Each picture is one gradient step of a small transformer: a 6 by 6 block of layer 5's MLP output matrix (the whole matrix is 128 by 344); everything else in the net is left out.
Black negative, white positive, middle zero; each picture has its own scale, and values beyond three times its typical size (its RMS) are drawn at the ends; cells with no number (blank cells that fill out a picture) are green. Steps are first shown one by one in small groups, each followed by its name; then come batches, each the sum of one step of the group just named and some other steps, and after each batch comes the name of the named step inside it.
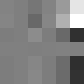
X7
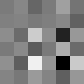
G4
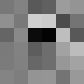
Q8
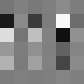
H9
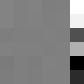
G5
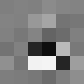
G4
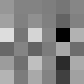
G4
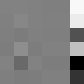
G5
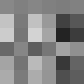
G4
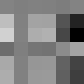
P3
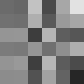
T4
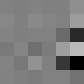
P3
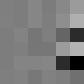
T4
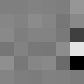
P3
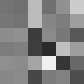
T4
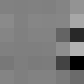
P3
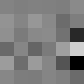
P3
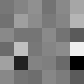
T4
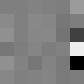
P3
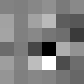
P3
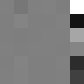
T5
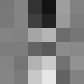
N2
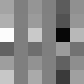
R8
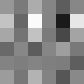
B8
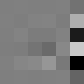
N2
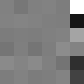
T5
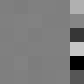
T5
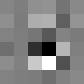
B8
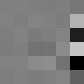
N2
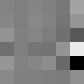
R8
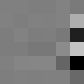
N2
